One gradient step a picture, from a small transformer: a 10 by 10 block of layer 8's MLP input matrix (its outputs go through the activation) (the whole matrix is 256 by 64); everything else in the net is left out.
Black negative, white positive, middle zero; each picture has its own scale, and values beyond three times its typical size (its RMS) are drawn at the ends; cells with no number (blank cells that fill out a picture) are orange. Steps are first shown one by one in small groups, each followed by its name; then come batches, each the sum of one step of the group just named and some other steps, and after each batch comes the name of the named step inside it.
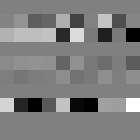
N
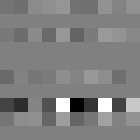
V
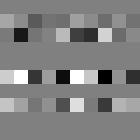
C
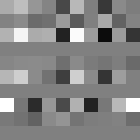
N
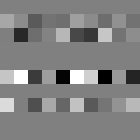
C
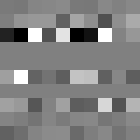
V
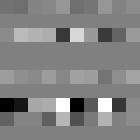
V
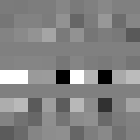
N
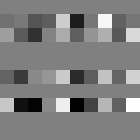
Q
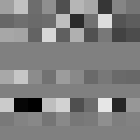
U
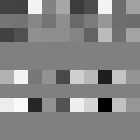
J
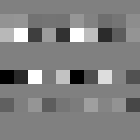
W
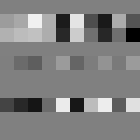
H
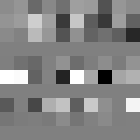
H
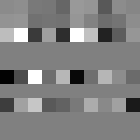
W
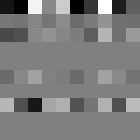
J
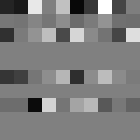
J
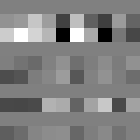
H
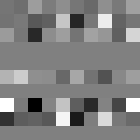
Q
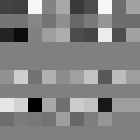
J
